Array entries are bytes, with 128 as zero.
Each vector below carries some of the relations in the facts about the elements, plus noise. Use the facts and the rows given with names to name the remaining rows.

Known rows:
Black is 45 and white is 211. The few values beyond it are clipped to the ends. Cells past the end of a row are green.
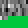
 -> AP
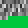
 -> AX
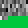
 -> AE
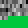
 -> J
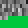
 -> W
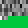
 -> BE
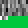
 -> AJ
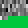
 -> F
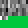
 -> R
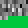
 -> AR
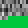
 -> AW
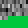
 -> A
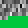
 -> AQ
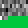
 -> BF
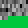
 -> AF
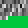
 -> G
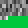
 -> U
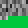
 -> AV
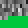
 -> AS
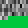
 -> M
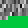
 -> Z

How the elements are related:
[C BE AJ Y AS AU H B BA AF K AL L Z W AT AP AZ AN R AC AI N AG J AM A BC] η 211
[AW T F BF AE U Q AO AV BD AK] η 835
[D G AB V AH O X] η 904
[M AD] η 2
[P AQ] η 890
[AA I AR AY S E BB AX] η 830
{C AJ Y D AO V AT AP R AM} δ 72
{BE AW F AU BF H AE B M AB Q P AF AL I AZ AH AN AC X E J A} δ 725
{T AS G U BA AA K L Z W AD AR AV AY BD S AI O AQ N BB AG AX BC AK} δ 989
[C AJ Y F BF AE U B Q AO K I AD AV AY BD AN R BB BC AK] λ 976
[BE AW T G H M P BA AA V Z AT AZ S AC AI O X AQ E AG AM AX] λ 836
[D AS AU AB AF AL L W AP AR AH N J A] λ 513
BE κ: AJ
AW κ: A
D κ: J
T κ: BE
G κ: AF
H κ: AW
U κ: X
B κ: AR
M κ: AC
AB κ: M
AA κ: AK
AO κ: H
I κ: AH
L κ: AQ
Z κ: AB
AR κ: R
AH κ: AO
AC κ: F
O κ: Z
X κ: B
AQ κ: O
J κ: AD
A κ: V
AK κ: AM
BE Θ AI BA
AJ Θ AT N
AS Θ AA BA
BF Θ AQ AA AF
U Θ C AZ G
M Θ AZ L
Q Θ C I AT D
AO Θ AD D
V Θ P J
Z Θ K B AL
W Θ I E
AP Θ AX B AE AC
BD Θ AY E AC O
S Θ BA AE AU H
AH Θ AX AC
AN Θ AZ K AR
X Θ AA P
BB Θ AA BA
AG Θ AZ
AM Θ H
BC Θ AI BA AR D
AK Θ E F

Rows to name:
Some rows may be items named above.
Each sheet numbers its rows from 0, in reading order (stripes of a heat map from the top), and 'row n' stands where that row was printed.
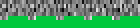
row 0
AY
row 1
AD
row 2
AH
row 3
N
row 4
B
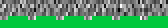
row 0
O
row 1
AD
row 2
AG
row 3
AG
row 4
D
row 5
X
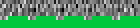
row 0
AG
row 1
I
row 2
H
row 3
E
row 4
N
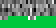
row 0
AB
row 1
AT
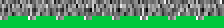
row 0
AC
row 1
V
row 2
AZ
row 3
B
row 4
AP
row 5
AT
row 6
AQ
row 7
AM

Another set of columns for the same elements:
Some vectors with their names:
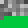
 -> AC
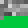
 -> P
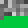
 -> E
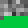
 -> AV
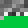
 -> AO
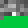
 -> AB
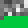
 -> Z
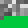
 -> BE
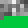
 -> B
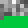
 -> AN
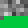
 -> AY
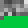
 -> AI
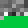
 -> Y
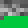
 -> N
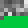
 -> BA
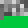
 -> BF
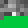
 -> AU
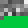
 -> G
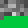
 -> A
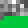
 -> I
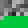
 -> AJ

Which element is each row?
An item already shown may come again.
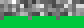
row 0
I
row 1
J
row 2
BE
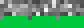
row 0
P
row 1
Z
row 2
J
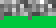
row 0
BF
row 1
I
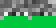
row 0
AO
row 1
AT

